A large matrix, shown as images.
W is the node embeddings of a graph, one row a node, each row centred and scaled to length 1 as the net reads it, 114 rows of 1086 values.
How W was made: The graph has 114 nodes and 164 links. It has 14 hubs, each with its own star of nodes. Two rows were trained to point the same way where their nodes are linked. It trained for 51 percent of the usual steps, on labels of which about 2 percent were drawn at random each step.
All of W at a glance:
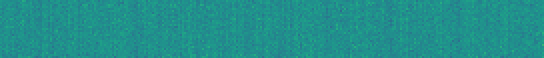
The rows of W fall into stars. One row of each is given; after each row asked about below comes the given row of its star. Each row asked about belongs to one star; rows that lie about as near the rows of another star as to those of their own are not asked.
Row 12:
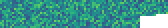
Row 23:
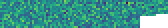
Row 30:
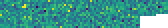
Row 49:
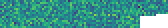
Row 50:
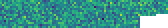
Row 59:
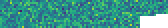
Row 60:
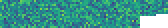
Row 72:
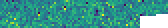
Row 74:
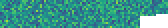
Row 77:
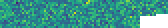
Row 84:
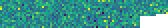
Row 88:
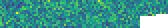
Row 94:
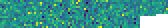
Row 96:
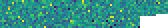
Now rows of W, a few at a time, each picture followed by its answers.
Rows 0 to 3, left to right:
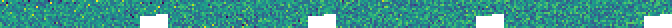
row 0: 30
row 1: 84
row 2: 50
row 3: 84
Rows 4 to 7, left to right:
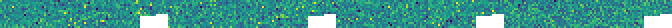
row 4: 49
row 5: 60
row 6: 59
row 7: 30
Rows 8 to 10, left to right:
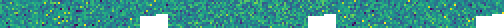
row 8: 49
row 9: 77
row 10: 77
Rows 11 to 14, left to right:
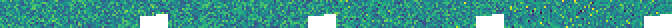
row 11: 77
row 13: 77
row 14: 49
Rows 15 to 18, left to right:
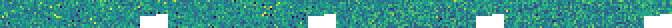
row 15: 74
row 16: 72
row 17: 72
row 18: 60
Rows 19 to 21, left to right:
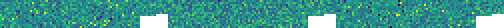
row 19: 60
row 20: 84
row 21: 23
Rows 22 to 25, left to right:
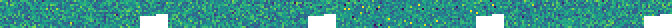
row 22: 77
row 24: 50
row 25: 60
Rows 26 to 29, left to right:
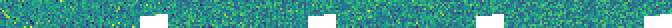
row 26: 12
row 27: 88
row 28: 96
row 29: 94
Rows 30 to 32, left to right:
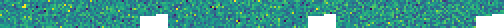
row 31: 96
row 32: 94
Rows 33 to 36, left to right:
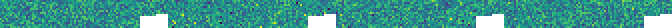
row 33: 77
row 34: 30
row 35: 84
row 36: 60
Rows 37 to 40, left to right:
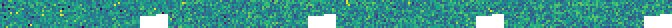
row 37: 23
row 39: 50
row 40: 72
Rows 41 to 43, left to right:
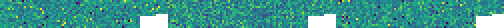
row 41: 50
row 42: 84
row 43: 72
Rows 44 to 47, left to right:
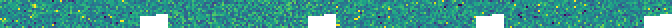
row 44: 84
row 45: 30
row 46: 59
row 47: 23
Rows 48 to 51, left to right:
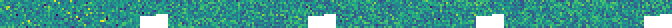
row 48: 49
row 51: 88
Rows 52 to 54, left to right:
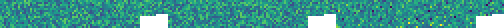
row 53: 96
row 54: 60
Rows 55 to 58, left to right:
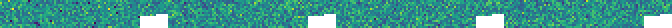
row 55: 30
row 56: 30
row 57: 49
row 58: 88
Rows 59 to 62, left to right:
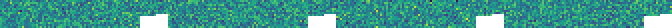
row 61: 74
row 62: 23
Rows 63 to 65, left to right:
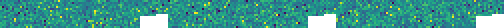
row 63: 94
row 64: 94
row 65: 88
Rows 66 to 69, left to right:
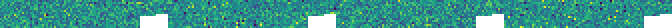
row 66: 77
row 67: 94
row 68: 72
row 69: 49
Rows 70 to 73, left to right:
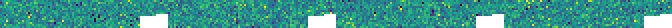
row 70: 77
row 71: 12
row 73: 50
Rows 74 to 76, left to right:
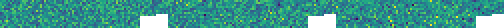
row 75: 59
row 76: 59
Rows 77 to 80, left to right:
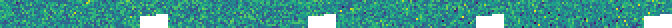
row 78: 50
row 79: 12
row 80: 60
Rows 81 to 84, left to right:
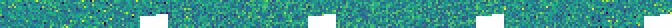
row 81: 96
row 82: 12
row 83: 23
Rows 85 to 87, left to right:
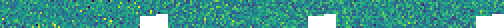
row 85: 74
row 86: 94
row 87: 60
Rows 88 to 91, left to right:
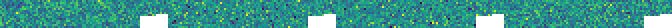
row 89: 77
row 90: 74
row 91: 88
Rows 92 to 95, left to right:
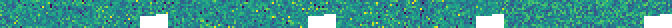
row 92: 96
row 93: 12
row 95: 59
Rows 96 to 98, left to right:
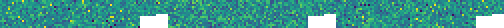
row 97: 50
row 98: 88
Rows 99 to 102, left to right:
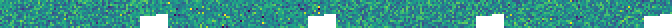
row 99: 50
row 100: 74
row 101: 49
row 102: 12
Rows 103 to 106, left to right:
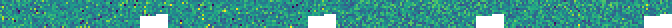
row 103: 60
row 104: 84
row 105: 74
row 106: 88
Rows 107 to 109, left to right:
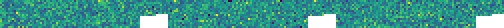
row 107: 59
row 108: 12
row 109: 49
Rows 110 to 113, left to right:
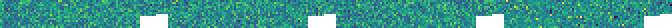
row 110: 59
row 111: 88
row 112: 88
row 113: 49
